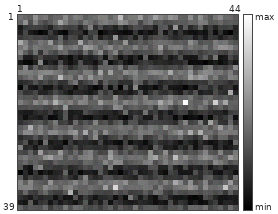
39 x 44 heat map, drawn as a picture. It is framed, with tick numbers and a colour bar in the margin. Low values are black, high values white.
Horizontal stripes repeat 7 times down the table. No overall slope runs across the table. The values follow a bell shape. No seam splits the table. On average the colour sits 30% of the way up the scale.
